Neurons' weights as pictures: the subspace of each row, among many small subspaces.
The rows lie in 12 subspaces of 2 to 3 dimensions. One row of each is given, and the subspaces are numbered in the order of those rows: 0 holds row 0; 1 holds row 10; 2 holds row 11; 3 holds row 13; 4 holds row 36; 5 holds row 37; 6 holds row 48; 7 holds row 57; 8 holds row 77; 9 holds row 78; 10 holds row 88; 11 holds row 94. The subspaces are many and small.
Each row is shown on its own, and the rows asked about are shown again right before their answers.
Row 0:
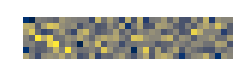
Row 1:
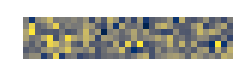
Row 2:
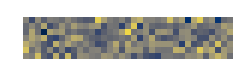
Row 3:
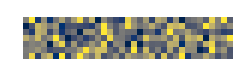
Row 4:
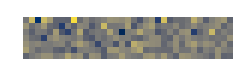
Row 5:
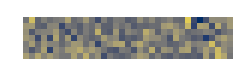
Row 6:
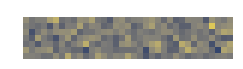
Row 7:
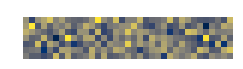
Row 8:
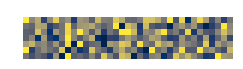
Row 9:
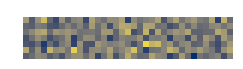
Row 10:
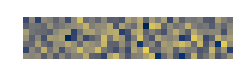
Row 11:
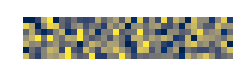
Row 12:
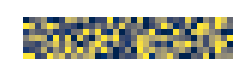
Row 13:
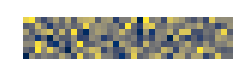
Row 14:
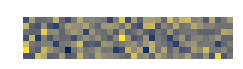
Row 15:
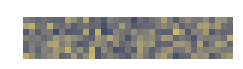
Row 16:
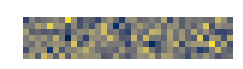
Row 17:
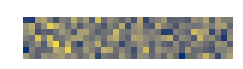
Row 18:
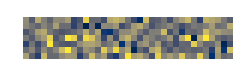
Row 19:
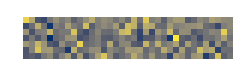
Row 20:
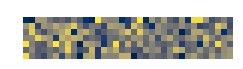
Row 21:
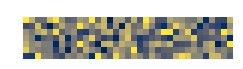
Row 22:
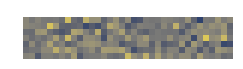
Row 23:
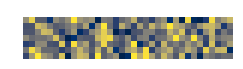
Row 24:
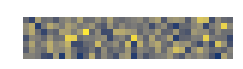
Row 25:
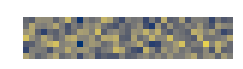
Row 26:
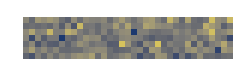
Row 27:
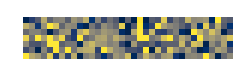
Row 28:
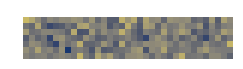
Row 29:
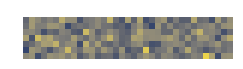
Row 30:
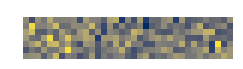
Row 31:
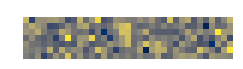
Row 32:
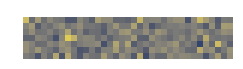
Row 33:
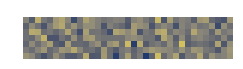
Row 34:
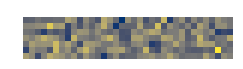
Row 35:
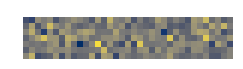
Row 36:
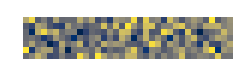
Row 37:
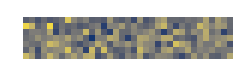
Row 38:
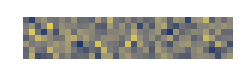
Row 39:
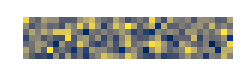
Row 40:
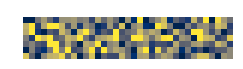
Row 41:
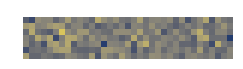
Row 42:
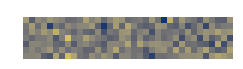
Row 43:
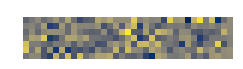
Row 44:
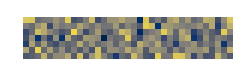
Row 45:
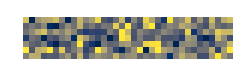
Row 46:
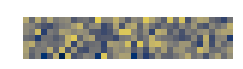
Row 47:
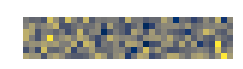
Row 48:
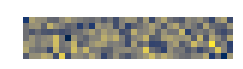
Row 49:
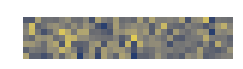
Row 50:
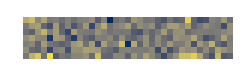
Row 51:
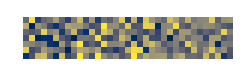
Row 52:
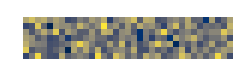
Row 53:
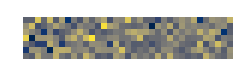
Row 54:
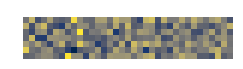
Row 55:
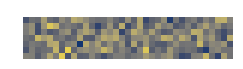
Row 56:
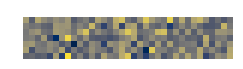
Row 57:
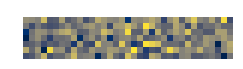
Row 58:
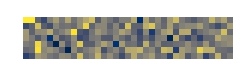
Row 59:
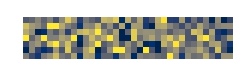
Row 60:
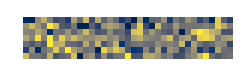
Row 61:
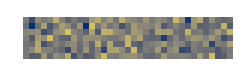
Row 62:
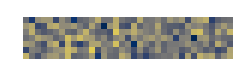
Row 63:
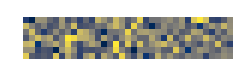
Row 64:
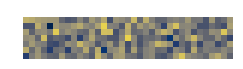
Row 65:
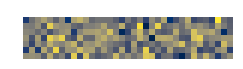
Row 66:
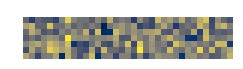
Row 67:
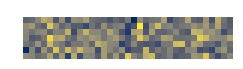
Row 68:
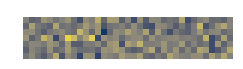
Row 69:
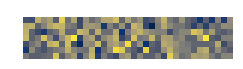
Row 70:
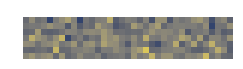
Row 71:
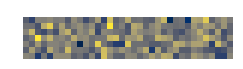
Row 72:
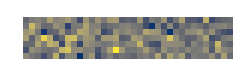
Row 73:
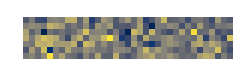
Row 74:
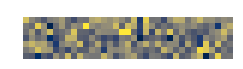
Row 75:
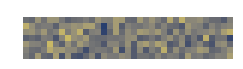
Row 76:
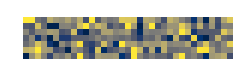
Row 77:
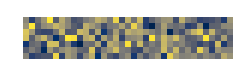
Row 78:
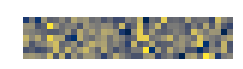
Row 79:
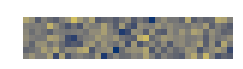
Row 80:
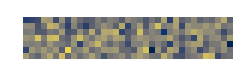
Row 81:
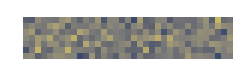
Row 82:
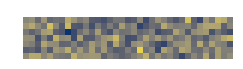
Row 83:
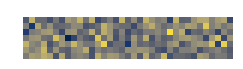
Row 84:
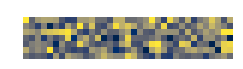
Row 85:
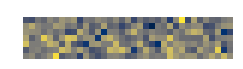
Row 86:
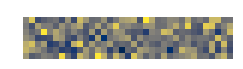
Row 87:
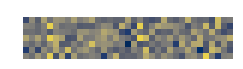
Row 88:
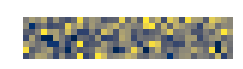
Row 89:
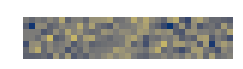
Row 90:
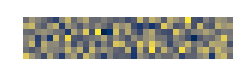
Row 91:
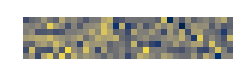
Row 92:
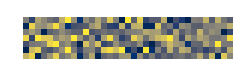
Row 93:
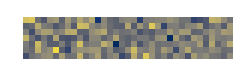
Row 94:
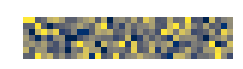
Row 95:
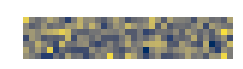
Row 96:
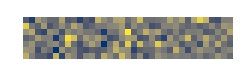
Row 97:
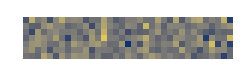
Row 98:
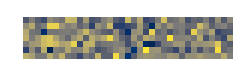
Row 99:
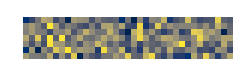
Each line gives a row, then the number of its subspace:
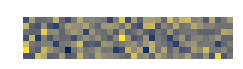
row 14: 4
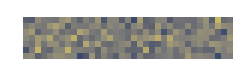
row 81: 4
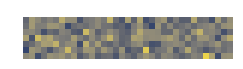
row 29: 4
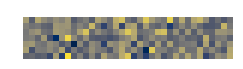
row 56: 2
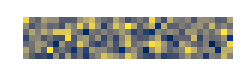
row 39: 6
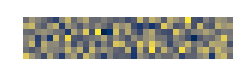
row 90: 11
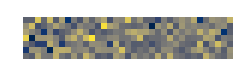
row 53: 6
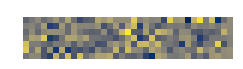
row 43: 1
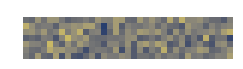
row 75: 4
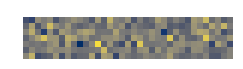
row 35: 11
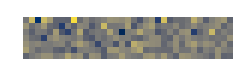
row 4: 2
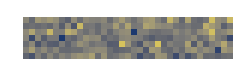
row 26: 6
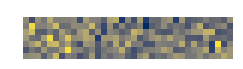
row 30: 7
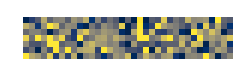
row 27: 9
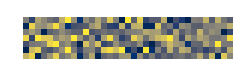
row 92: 4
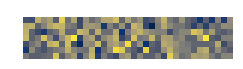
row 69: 8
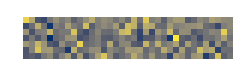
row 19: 3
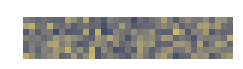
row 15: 5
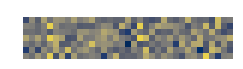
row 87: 9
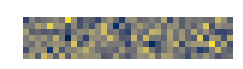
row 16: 10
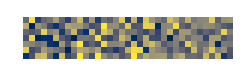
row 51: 4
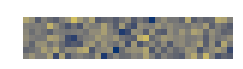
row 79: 9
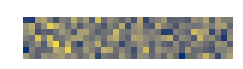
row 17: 0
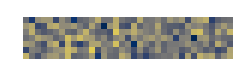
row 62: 2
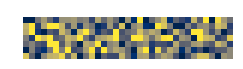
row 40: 0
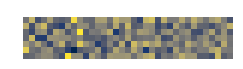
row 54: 2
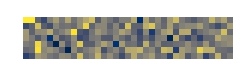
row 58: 3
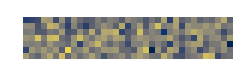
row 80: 2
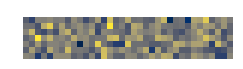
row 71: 11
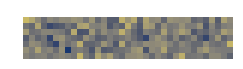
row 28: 9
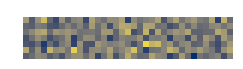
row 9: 7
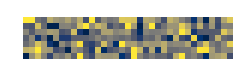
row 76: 9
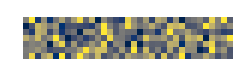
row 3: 4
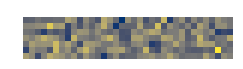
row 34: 10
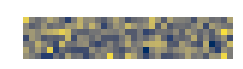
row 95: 6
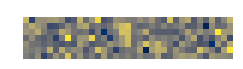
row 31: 8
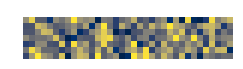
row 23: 2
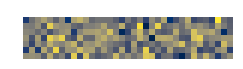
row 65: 1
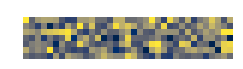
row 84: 6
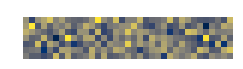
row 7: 8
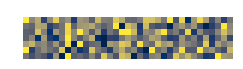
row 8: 2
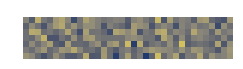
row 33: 2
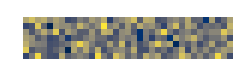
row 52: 5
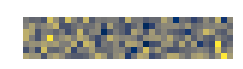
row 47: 7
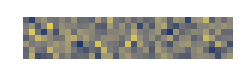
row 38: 11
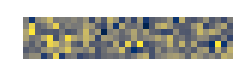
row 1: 7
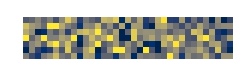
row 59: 8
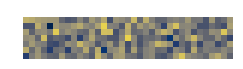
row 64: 5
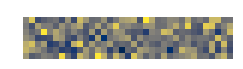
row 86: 7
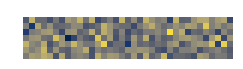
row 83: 8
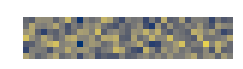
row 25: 10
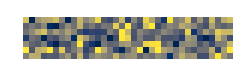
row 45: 8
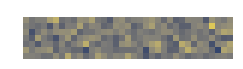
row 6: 6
